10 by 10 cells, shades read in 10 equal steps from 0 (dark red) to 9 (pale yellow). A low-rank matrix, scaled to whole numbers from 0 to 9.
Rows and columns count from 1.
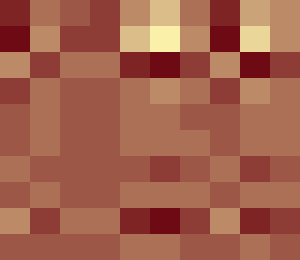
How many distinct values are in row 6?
2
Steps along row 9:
down up same down down up up down up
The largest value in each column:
5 5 4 4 7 9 5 5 8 5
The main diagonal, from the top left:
1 5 4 3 4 4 3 3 1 3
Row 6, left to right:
3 4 3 3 4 4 4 3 4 4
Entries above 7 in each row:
0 2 0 0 0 0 0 0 0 0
